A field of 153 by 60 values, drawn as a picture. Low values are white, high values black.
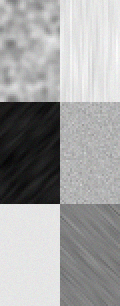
It is made of 3 by 2 panels. Panel 1,1: low, blotchy. Panel 1,2: very low, streaked downward, faint in contrast. Panel 2,1: very high, slanting up to the right, faint in contrast. Panel 2,2: low, fine-grained, faint in contrast. Panel 3,1: very low, flat. Panel 3,2: middling, slanting down to the right, faint in contrast.
